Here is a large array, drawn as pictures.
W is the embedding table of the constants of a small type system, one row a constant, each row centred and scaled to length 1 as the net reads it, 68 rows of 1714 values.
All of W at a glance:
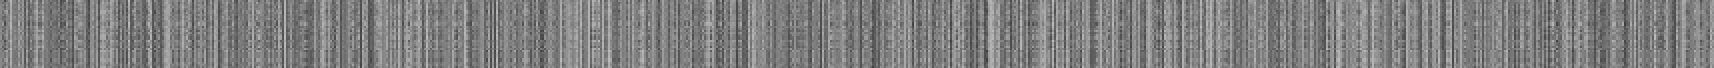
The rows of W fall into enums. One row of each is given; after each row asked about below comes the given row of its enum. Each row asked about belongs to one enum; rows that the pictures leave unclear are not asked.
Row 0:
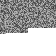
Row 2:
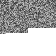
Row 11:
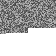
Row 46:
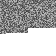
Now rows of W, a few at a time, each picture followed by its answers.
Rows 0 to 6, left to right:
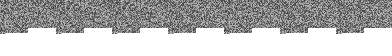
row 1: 2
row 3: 11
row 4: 0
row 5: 11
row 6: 46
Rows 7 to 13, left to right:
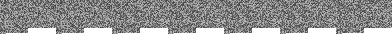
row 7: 0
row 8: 0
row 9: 11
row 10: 11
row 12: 11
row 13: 46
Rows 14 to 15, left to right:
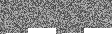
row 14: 0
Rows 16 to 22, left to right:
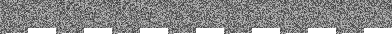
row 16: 46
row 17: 2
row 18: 2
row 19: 11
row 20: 46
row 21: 0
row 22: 0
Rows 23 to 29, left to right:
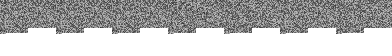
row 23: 0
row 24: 0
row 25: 0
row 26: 2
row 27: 11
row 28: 0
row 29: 46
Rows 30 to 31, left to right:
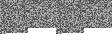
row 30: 46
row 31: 46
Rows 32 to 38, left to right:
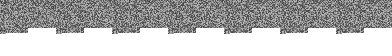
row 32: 0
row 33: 11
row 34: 46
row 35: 11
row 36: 46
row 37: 46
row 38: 46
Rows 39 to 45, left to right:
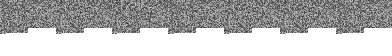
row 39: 46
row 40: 0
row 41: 2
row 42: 46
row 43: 0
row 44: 0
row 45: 46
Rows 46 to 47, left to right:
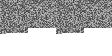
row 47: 46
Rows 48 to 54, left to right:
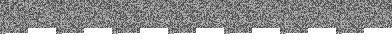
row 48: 2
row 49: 0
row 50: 11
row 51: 11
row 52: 11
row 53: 0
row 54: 0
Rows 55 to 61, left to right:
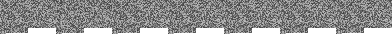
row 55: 11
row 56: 0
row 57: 11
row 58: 11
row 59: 11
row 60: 11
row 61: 11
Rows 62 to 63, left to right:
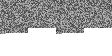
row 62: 11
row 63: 0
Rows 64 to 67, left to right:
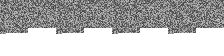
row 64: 0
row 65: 46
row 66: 46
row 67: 11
